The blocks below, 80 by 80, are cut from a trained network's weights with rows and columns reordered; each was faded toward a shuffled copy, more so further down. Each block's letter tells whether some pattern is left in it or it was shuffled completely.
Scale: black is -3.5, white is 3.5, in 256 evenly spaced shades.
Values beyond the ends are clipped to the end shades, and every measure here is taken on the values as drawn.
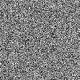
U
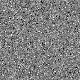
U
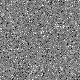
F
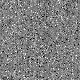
U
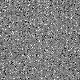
U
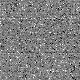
U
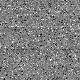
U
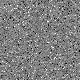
F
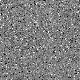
U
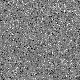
F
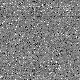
U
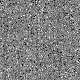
U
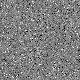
F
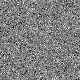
F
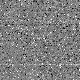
U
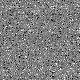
U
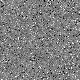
F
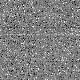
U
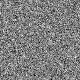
U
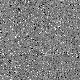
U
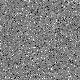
F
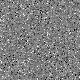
F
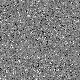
F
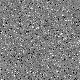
F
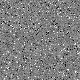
F
